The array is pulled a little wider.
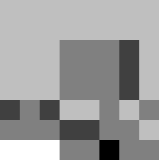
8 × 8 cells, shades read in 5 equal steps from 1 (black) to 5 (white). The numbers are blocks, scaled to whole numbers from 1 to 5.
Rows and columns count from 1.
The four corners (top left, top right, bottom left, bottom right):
4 4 5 3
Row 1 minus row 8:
-1 -1 -1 1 1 3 1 1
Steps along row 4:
same same down same same down up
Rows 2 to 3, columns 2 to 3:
4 4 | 4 4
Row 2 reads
4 4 4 4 4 4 4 4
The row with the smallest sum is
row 7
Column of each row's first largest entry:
1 1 1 1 1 4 8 1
